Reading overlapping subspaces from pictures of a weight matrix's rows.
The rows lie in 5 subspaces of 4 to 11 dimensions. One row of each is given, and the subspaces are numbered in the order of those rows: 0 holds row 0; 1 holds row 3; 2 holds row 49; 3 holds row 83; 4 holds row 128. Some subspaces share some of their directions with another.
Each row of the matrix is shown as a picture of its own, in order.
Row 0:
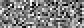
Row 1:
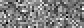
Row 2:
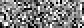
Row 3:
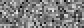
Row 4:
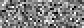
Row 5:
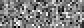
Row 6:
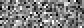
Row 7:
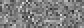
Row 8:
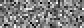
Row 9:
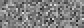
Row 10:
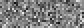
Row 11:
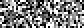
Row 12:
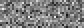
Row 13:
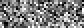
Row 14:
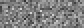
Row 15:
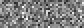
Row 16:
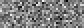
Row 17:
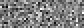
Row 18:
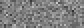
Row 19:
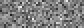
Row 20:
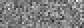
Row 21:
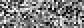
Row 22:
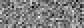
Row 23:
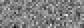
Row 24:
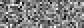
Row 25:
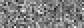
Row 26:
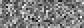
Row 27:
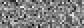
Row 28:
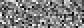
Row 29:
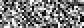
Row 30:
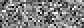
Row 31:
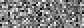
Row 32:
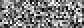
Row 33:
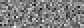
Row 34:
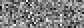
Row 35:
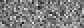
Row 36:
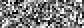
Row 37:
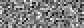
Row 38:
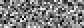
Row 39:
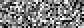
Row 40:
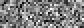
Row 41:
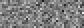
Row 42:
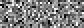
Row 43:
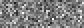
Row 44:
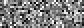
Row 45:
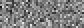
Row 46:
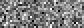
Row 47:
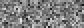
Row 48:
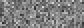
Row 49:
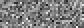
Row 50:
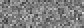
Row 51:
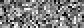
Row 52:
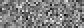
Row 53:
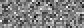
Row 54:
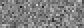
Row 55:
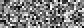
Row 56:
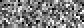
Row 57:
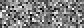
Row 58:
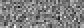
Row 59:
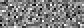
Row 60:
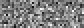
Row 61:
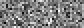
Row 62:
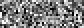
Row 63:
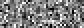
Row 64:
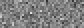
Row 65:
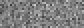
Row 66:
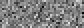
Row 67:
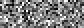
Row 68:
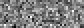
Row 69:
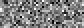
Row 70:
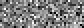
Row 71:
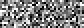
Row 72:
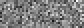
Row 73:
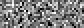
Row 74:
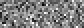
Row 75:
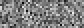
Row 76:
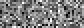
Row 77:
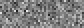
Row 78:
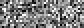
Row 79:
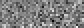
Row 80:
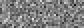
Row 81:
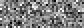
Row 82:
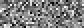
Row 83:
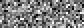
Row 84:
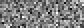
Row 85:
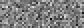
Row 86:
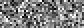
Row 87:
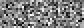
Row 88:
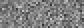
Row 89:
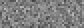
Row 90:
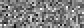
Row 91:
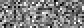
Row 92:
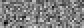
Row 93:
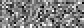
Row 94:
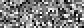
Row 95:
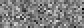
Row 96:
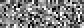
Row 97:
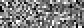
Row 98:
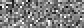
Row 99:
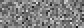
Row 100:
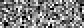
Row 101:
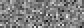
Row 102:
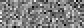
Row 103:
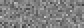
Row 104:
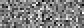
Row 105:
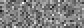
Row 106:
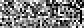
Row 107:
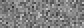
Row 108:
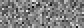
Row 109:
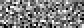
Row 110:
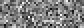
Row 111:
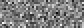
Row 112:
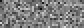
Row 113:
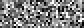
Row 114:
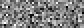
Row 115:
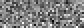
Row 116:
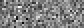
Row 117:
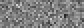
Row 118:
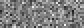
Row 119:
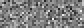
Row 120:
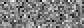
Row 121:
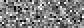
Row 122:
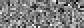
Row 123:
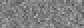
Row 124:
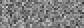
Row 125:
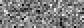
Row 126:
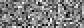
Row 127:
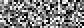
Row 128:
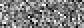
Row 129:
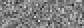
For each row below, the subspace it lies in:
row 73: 2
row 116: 3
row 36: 1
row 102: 0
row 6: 4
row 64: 4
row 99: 1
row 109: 2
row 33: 0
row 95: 3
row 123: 1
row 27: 1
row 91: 3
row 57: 0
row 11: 3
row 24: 2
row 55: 3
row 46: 3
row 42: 2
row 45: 2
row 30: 0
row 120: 1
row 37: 4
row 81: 4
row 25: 3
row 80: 3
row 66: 1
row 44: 4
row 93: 1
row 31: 4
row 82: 4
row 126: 0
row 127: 3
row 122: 4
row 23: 3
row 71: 0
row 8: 3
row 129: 1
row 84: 4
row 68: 0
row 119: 1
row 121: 3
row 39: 2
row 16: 0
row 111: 4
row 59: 0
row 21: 3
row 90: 0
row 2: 3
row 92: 3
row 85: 2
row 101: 4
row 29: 3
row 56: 3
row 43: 1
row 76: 0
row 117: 2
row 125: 3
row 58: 3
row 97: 4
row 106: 4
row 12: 4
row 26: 1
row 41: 4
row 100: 3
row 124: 1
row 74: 4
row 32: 4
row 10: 1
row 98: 1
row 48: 4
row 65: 4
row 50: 1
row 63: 3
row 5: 4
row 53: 3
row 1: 3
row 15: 1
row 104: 4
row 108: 1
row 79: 1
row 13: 3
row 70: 3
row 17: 4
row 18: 0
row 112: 3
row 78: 3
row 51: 3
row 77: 1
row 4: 0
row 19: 0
